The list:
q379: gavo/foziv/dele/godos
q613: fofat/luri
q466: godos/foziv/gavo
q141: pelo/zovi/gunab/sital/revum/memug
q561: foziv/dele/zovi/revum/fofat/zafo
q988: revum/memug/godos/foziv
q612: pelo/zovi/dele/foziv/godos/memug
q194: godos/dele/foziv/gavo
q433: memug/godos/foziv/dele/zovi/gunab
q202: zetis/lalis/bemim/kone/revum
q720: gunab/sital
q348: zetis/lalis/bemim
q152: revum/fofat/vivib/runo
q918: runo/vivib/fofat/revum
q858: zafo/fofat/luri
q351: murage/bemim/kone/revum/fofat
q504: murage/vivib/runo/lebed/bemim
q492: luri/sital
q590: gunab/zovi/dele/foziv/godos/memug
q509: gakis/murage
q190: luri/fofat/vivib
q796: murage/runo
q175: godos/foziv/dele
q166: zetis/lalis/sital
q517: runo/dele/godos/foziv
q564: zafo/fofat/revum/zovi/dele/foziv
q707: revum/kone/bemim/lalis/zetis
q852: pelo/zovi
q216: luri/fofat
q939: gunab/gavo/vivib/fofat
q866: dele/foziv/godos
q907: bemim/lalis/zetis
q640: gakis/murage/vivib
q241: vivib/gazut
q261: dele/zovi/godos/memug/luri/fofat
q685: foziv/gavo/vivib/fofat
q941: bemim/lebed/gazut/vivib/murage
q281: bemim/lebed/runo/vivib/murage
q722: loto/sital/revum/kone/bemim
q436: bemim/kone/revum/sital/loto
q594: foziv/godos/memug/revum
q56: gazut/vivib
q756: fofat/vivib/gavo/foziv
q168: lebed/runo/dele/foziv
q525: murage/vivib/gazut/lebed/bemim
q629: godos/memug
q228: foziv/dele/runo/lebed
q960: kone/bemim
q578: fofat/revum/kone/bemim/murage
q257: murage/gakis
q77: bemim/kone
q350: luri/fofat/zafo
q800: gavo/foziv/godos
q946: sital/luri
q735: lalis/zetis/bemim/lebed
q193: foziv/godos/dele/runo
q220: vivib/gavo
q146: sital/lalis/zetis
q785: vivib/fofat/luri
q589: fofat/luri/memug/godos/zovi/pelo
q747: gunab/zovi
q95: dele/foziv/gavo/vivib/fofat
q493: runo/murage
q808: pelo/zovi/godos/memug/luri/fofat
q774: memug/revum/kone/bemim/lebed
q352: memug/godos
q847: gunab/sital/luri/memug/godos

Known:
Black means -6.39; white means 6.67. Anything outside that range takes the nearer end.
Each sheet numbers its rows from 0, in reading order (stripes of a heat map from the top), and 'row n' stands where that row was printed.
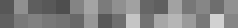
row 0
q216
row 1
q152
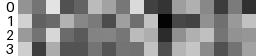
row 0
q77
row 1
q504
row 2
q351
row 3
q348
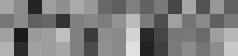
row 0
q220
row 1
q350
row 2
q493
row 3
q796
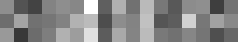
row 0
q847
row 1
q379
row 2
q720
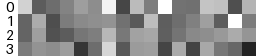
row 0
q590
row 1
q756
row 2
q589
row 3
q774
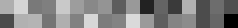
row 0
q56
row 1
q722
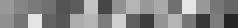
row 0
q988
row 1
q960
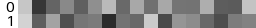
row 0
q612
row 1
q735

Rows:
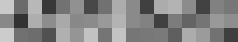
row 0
q907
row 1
q517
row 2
q629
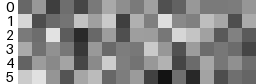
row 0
q190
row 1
q747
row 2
q707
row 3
q858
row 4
q95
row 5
q941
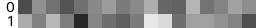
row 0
q613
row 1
q564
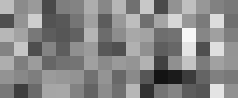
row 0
q175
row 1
q578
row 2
q594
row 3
q685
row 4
q193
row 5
q168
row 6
q918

